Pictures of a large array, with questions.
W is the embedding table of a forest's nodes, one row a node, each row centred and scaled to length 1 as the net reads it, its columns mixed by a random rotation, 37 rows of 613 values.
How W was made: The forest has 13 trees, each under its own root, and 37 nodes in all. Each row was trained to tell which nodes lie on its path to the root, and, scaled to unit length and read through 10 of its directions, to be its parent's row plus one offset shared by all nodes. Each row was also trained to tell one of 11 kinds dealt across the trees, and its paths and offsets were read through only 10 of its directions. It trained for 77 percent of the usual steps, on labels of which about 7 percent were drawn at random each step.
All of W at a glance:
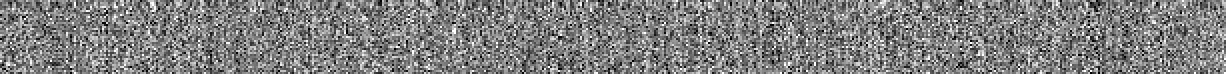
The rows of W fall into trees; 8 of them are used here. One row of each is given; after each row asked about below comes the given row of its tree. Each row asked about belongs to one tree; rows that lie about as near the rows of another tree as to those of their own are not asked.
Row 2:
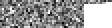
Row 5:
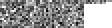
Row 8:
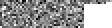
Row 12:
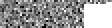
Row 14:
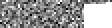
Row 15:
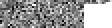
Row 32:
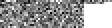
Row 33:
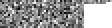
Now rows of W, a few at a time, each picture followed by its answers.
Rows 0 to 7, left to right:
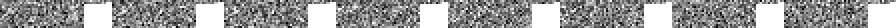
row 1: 2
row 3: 32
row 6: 12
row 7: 33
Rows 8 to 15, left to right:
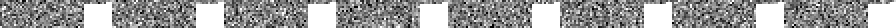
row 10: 8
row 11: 33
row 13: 5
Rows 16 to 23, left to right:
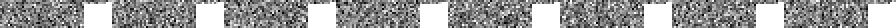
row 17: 15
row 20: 14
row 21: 15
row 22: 14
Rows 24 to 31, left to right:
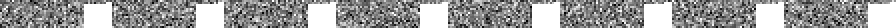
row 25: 8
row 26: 12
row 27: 8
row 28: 15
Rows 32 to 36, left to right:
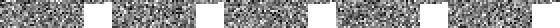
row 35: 12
